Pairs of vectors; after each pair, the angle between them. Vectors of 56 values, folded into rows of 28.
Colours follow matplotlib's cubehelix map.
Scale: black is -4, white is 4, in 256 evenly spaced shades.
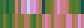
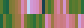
nearly parallel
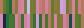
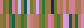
partly aligned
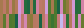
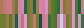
nearly parallel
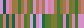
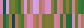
partly aligned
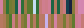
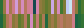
nearly opposite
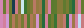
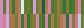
nearly parallel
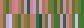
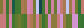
orthogonal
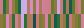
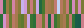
partly aligned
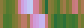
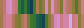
nearly opposite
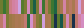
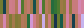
nearly parallel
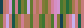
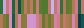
partly aligned
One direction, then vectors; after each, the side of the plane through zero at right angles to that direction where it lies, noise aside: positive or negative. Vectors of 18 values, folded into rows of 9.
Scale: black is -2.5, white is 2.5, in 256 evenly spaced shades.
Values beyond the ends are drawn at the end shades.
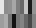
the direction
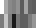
positive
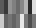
positive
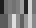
negative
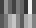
negative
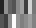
negative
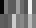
negative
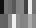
negative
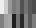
positive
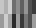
positive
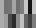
positive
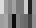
positive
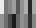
positive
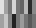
positive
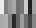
positive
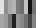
positive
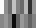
positive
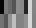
negative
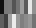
negative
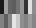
negative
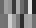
negative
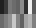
negative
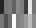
negative
